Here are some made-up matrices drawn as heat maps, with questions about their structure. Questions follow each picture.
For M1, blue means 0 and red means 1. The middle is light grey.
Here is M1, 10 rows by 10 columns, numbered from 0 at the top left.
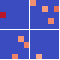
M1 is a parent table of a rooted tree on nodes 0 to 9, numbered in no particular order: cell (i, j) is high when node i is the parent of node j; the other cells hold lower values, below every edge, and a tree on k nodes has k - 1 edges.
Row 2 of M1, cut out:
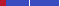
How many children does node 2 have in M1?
1
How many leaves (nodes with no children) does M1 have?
3
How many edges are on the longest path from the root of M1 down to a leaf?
4
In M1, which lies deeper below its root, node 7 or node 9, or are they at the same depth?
the same depth
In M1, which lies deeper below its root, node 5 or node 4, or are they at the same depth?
node 5
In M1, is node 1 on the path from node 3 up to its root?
yes
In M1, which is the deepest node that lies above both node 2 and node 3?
9
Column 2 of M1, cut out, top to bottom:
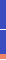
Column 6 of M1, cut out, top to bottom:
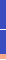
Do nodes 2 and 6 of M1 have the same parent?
yes
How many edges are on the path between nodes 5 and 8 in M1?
6
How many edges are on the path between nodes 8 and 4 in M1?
6
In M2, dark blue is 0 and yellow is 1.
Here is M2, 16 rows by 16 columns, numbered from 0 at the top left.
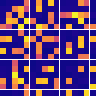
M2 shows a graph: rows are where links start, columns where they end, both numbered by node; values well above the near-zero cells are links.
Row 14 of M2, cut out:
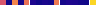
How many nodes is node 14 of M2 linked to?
5
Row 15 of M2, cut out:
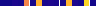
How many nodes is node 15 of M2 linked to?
4
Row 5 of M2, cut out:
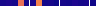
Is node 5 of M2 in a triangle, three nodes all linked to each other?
no
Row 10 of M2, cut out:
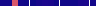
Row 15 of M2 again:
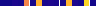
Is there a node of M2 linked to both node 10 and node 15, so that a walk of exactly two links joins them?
no
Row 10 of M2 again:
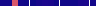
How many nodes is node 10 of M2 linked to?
1
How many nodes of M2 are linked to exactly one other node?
2
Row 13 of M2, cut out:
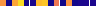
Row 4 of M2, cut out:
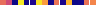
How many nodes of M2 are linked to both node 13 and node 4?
6
